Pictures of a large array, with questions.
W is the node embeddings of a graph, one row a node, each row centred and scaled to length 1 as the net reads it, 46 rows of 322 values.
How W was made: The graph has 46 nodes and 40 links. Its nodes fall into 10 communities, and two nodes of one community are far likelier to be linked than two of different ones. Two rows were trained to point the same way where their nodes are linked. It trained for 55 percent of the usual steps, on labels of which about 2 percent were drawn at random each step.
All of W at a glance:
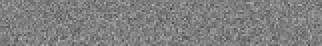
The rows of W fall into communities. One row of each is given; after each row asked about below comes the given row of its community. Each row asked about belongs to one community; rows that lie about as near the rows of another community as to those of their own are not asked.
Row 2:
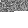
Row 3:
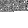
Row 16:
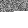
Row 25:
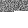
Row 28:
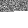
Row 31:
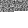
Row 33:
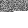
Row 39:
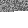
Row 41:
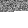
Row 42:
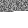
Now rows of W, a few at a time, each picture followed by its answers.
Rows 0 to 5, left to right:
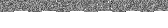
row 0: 41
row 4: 25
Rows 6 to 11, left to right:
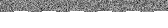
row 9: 31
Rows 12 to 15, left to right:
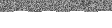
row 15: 3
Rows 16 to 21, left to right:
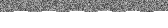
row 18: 33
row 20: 28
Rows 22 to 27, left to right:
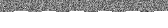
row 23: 42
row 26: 16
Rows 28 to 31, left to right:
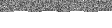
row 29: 31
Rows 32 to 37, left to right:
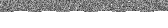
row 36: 33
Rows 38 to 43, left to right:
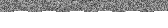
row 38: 39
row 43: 2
